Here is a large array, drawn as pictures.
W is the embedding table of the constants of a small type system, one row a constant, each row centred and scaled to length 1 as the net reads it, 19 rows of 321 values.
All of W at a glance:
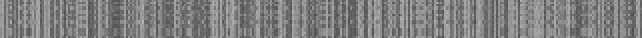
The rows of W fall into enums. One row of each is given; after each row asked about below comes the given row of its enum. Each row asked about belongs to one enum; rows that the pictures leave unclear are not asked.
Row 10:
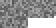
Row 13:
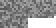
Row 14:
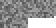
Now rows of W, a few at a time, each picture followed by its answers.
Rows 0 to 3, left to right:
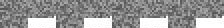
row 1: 14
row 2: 13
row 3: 10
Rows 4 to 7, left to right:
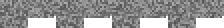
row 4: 10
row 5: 13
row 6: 13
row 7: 14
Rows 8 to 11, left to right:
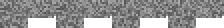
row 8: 13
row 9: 13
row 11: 10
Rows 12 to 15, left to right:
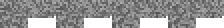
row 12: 13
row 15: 14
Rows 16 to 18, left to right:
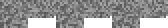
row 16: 14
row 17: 14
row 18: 13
